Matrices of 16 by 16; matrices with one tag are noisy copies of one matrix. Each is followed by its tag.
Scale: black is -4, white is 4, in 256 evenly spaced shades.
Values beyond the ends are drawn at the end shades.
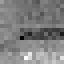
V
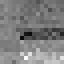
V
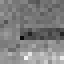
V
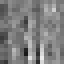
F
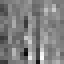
F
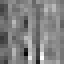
F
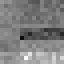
V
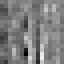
F
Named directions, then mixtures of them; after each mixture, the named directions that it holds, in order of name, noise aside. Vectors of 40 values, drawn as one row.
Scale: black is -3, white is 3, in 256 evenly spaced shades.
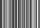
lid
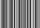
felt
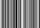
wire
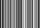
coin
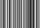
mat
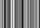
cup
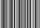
felt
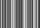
coin, cup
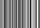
cup, felt, lid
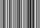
mat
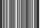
cup, wire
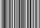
cup, felt, mat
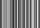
lid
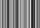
felt, lid, wire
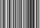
mat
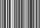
coin, cup, mat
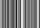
wire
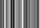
cup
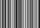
coin, cup, wire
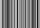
lid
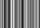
cup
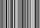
felt, mat, wire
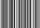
felt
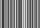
coin, felt, wire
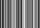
coin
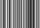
mat
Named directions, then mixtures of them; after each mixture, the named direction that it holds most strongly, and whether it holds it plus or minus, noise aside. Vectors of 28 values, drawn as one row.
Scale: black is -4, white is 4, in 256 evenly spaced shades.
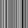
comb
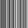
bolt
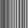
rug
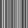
comb, plus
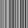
rug, minus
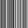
bolt, plus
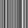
comb, minus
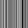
comb, plus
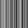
bolt, minus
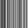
comb, minus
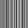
rug, plus
